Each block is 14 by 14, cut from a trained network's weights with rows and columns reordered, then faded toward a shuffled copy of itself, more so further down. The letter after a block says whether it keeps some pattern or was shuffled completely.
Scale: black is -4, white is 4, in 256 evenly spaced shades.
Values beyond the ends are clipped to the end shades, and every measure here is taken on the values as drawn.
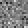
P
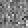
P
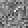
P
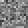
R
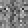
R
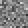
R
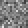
P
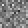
P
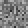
R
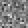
P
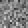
P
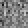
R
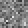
P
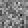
P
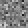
R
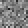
P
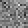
P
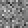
P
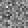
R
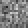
R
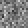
P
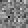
R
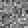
P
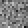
P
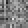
R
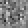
R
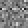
R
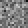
P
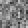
R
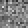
P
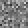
P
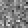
P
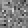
P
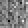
R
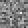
R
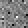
P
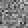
P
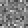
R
